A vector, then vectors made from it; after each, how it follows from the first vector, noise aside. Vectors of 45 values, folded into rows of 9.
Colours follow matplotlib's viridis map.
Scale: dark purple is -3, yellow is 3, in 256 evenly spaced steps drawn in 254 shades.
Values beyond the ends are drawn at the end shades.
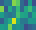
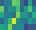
copied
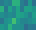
shrunk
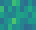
shrunk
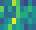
copied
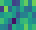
negated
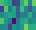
negated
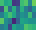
negated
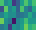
negated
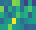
copied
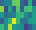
copied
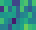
negated
